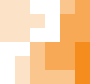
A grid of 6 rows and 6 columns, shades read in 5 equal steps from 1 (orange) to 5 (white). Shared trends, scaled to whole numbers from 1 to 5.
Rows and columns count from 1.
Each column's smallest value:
4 4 3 2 2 1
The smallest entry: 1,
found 3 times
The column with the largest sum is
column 1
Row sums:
23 21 22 18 17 19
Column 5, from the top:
3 2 2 2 2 3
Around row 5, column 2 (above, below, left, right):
5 4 5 3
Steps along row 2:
same same up down same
